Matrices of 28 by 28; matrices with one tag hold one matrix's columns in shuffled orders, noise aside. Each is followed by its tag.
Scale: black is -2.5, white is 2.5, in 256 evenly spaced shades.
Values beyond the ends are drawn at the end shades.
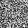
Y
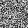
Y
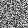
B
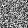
Y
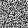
B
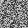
B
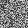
B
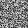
Y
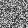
Y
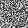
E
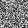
Y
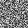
B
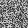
Y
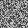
E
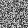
Y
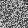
E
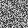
E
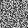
E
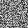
B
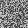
Y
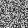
Y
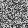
Y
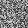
Y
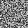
E
